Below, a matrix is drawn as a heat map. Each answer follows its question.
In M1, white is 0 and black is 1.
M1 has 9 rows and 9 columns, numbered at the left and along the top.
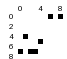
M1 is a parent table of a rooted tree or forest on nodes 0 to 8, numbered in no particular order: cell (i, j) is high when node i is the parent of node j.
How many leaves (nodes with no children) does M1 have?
5
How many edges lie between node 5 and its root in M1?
0
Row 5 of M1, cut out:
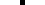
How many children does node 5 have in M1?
1
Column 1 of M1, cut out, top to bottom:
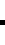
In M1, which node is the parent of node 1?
4
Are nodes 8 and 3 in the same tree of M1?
yes
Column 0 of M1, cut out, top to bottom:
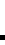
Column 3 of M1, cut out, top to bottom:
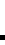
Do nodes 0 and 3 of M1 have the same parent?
yes
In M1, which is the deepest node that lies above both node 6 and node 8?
0
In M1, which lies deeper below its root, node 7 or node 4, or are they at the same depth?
node 4
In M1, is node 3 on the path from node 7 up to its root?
no
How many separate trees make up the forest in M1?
2
